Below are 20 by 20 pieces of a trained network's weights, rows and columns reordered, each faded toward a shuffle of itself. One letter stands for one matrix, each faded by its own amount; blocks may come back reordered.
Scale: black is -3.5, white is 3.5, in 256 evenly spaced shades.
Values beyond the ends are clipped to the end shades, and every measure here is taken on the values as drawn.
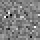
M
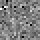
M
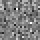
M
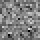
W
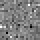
M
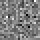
M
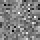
M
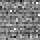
W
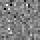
M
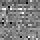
W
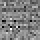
W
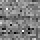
W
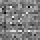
W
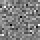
M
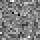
M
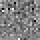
M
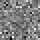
M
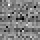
W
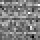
W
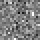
M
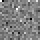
M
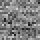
W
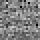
W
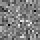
M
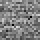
W
